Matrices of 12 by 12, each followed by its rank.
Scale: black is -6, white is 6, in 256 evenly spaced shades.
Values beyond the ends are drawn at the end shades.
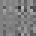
two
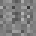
two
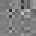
two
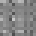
two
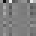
one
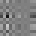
one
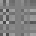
one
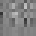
two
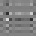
one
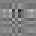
one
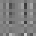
one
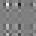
one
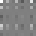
one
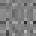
two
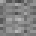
two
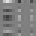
one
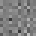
two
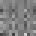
two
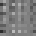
two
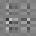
one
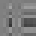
one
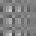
one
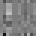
two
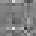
two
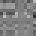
two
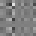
one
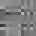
two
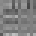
two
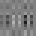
one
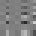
one
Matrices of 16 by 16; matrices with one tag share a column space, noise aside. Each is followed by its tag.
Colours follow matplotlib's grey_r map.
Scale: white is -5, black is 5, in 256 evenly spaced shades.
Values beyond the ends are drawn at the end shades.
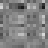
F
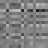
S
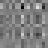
F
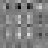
F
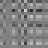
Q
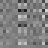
Q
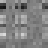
F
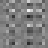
Q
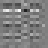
S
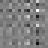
Q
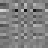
S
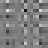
Q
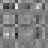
F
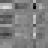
F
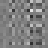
Q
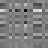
S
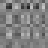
F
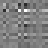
S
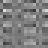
Q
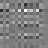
S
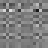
S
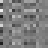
Q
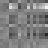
F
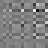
S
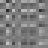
Q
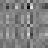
F
